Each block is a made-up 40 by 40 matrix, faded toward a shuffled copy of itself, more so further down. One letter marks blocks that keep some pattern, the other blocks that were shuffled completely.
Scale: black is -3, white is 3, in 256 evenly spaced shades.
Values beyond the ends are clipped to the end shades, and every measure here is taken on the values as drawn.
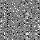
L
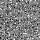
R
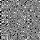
L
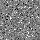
R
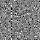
L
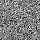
R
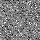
R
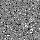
R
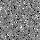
R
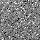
R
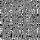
L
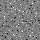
R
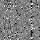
L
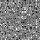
L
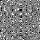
L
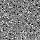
R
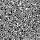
R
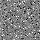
R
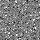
R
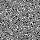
R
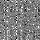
L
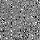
L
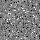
R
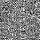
L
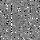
L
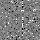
L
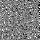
L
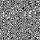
L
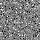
R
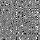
L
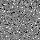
R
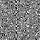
L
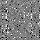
L
